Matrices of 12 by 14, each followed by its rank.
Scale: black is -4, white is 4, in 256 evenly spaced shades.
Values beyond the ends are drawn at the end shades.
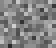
full rank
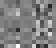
two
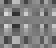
one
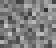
full rank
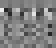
two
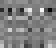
two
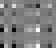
one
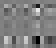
one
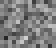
full rank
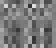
two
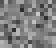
full rank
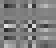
one
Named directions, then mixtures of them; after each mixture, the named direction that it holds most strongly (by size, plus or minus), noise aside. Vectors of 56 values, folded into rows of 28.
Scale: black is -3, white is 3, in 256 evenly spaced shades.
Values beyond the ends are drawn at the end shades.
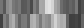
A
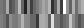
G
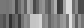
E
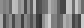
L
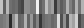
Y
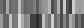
G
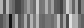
Y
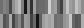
L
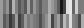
L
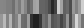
E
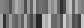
L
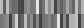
Y
